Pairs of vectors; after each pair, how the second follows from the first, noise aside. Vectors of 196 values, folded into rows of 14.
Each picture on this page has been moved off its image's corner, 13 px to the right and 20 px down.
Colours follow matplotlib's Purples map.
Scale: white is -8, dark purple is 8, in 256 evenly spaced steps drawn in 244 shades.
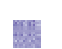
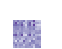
scaled up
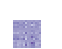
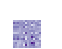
scaled up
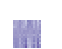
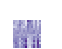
scaled up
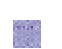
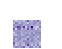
scaled up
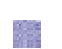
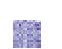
scaled up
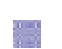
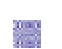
scaled up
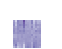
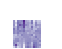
scaled up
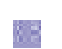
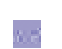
partly zeroed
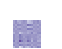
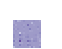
partly zeroed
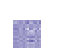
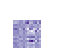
scaled up
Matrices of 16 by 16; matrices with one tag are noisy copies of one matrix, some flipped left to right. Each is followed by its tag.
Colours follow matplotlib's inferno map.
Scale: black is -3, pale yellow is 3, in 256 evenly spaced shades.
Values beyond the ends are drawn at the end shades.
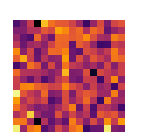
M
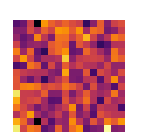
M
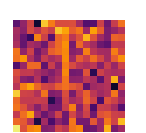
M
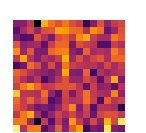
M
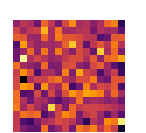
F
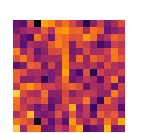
M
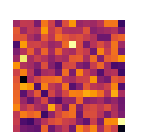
F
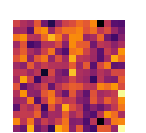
M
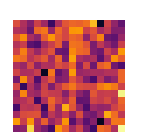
M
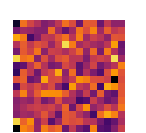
F
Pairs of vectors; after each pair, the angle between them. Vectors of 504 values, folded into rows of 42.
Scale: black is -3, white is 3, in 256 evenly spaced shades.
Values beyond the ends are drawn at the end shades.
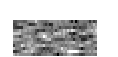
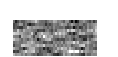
nearly parallel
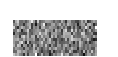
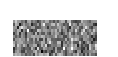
partly aligned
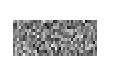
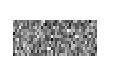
partly aligned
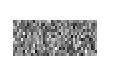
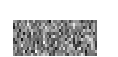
nearly opposite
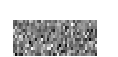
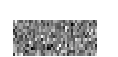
nearly opposite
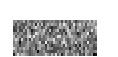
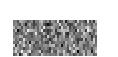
orthogonal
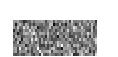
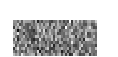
partly opposed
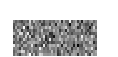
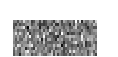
partly aligned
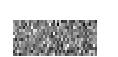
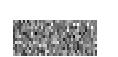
orthogonal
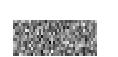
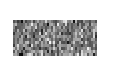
partly opposed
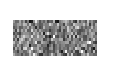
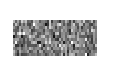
orthogonal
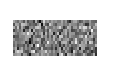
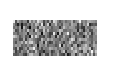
partly opposed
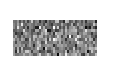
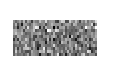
nearly opposite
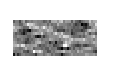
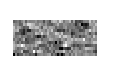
nearly parallel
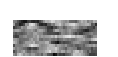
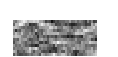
nearly opposite
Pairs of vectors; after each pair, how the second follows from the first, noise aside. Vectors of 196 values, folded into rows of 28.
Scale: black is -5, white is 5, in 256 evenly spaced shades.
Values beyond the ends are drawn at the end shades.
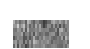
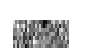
scaled up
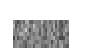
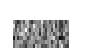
scaled up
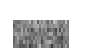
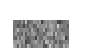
shuffled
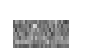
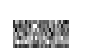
scaled up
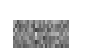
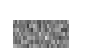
shuffled
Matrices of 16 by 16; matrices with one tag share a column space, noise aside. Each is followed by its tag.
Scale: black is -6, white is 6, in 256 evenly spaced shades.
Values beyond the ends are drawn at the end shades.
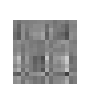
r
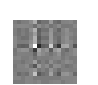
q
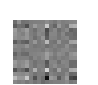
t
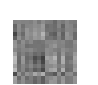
r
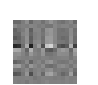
q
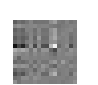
q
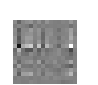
q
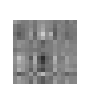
r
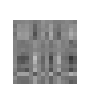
r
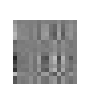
r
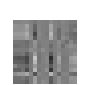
r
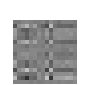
t
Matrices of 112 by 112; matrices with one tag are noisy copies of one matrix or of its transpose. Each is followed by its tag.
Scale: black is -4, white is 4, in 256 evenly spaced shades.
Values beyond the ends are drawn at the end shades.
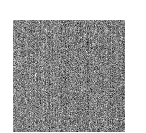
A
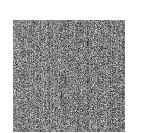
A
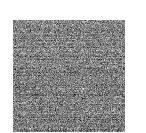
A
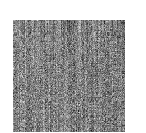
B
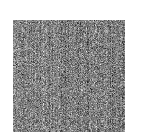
A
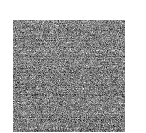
A
